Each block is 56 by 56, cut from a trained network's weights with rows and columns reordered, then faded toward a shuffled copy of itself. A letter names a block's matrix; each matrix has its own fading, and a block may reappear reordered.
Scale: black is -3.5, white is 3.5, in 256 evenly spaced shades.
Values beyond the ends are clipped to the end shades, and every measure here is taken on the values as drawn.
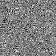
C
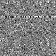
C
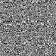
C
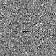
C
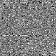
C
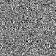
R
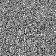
R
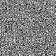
R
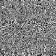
R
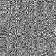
R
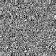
R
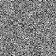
R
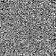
R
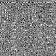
C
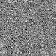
R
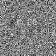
R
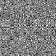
C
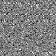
C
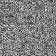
R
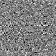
C
